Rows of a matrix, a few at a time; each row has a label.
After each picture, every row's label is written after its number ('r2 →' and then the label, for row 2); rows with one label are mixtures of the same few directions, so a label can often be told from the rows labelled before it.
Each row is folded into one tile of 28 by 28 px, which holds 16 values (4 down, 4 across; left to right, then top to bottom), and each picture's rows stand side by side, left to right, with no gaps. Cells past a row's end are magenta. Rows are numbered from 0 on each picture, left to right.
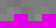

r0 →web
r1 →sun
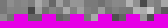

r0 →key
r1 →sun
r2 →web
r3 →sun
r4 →web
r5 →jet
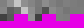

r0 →web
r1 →sun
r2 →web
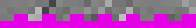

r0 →web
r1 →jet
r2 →jet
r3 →jet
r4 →sun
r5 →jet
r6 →web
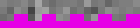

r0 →jet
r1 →sun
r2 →jet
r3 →jet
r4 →jet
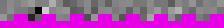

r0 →key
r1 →jet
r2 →key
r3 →key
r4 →sun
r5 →sun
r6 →jet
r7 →jet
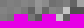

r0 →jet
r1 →sun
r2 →key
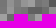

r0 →key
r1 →jet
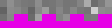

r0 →sun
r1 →sun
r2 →sun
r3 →web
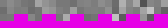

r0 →sun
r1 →key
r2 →sun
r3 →web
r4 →key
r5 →jet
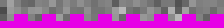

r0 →sun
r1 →jet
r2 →key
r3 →sun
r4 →jet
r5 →web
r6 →sun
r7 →sun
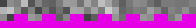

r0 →jet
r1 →web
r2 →key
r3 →web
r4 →sun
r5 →web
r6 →sun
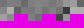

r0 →jet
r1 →sun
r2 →key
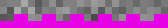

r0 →jet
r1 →sun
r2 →jet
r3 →sun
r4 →jet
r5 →web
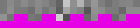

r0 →key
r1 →sun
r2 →key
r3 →sun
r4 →key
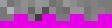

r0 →web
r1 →sun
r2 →key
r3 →sun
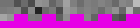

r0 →web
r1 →web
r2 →sun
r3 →sun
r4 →jet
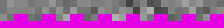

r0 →key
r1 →jet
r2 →sun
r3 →jet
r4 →web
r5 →key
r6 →web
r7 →jet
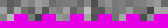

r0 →sun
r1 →sun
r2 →jet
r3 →sun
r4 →sun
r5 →key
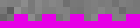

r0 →jet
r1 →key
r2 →key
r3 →sun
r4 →web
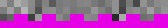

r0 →web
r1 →key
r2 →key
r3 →web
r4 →key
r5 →web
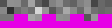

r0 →web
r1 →web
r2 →web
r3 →key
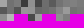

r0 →jet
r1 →key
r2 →jet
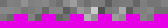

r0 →jet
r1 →sun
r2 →web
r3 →jet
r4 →jet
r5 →key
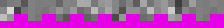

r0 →jet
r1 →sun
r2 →jet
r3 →web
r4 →key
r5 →web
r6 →sun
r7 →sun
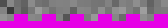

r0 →web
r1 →web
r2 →sun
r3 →sun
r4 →jet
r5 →sun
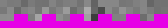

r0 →jet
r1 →sun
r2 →jet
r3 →sun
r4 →web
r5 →key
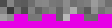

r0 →web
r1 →web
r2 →sun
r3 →sun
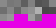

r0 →jet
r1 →key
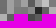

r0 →key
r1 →web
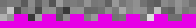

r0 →jet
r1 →key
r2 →jet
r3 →jet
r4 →web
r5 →sun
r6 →sun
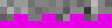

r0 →web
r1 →web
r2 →key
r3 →sun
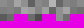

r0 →web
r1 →jet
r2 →jet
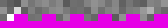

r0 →sun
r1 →web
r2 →key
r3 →sun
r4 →key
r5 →jet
